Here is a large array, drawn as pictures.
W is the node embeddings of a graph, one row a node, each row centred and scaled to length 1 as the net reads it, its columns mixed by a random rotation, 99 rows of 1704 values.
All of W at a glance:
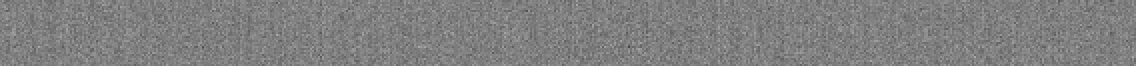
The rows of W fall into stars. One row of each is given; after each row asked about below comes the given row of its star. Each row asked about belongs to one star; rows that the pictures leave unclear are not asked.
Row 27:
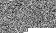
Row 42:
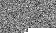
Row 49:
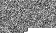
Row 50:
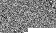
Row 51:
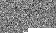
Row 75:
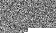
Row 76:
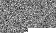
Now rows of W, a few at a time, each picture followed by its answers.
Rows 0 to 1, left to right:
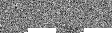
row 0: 51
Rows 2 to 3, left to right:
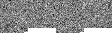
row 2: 51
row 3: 27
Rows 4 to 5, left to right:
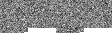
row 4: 76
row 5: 50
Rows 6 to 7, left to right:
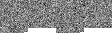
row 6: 75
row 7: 76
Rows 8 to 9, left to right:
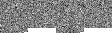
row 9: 75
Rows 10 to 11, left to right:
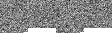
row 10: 27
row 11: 51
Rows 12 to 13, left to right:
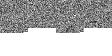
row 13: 75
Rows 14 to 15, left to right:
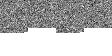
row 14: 42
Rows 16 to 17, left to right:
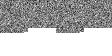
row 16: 51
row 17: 76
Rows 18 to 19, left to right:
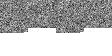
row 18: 27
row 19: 49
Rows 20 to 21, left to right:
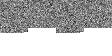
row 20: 50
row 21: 75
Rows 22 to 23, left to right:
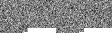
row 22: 50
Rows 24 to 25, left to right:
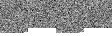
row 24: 27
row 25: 27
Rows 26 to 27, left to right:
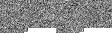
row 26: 42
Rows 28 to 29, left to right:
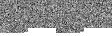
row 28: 75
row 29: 42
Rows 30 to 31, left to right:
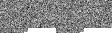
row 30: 42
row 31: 27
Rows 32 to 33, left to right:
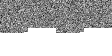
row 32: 50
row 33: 27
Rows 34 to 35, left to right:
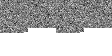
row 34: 76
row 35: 76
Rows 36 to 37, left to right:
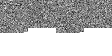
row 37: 75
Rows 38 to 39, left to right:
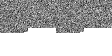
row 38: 49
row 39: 42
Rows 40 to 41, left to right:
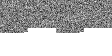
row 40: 51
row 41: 75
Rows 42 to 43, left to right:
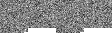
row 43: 51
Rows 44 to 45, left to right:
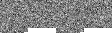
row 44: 50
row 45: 42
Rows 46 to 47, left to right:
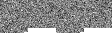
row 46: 51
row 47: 50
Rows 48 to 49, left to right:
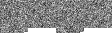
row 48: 75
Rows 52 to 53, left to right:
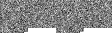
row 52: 49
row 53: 49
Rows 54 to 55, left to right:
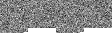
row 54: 27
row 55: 50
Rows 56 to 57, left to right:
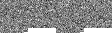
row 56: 50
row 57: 27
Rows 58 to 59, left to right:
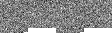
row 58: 50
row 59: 42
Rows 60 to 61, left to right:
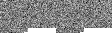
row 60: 51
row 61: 42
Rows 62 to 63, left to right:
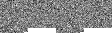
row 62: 51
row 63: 76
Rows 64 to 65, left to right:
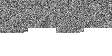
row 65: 75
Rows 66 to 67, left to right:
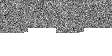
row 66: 76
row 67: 27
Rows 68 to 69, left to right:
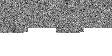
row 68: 75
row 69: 51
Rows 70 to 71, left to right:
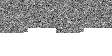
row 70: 27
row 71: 27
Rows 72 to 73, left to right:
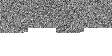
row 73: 51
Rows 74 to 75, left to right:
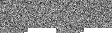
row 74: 75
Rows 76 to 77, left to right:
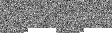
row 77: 51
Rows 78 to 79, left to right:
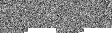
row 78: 42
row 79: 50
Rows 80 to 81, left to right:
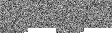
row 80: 51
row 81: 49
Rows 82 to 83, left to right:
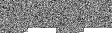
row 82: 27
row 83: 27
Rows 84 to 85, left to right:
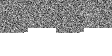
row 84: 76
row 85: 50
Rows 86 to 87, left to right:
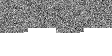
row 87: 50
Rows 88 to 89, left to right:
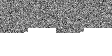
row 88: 51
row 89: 42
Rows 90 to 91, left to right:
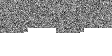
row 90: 76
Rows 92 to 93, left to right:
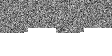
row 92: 75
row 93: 51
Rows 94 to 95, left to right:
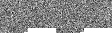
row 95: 42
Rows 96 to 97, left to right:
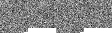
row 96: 27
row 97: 76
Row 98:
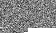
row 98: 75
